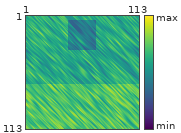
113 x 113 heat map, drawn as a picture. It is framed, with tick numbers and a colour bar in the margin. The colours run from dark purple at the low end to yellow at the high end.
The top middle is the ninth with the lowest average. An odd patch, lower than its surroundings, sits in the top middle. A horizontal seam about 60% of the way down splits the table, and the bottom part is higher.
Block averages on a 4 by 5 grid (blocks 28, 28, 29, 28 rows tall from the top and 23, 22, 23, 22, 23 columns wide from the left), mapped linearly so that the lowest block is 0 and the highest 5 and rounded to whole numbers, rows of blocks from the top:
3 3 0 3 3 / 3 3 2 2 2 / 4 4 4 4 4 / 5 5 5 5 5
